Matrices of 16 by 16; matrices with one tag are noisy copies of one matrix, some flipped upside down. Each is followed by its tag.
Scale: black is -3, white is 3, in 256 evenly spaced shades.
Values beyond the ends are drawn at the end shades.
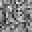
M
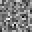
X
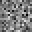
X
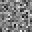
X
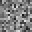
X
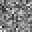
M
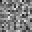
X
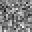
M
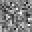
M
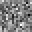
M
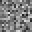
X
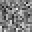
M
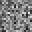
X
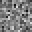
X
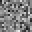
X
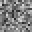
M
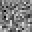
M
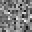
X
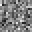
M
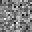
X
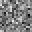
M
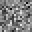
M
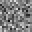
M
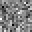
M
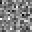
X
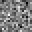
X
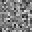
X
